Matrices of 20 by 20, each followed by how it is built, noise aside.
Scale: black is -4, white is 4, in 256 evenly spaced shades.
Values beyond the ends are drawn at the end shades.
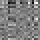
low rank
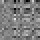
low rank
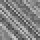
Toeplitz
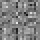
low rank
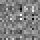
low rank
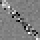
banded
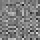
low rank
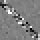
banded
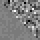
upper triangular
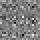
low rank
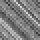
Toeplitz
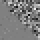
upper triangular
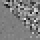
upper triangular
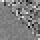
upper triangular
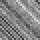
Toeplitz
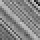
Toeplitz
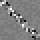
banded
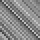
Toeplitz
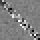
banded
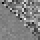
upper triangular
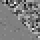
upper triangular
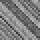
Toeplitz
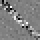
banded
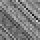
Toeplitz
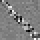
banded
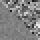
upper triangular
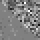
upper triangular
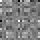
low rank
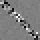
banded
